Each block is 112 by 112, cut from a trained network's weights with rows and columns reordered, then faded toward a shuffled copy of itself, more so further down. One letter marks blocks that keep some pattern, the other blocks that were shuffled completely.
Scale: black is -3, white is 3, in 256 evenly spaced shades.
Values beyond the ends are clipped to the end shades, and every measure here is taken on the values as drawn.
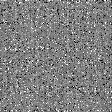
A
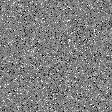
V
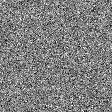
V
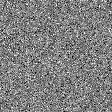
V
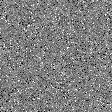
V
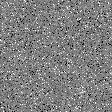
V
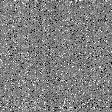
A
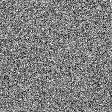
V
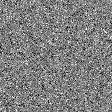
V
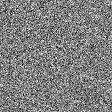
A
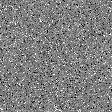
V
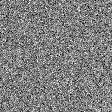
A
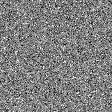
V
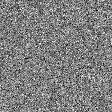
A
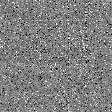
A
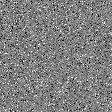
V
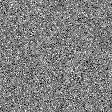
V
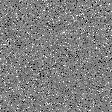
V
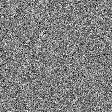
A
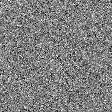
A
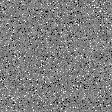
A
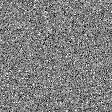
V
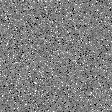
V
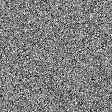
V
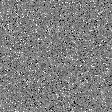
V
